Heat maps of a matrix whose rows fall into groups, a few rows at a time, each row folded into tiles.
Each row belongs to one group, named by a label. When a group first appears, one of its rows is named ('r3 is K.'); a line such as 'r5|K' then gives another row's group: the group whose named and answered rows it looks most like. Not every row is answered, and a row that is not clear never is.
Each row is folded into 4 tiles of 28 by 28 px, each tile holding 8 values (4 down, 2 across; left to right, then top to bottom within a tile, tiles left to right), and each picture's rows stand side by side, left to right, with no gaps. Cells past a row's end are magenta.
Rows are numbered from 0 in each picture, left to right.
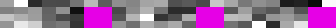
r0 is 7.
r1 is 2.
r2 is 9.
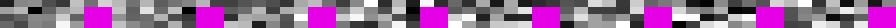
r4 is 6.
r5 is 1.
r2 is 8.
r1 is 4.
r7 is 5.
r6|9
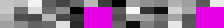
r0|4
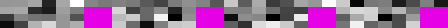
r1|6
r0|1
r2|2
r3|8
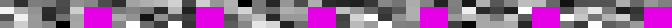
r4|1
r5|9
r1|4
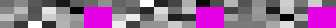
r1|6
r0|9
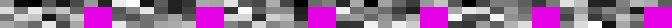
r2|9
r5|7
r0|8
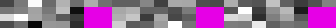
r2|9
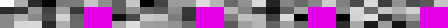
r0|7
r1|7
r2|1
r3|8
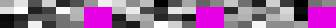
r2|9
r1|1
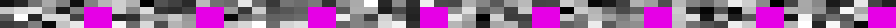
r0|9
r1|7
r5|7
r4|6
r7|8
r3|4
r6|6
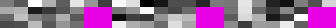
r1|7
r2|2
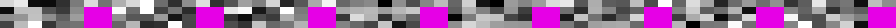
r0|7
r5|2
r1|4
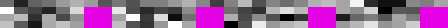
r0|6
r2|5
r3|7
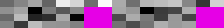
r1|1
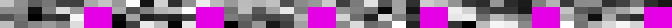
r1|5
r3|4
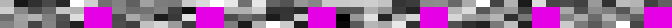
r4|4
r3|2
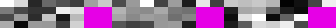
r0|5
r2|2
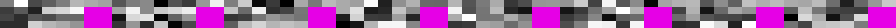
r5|5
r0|5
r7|2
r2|7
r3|1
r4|9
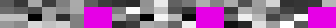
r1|9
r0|6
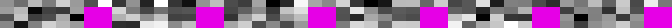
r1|9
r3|7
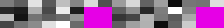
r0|4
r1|5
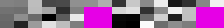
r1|5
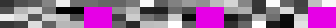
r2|5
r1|1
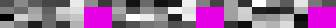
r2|1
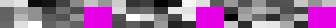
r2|2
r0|7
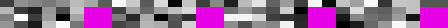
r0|6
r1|5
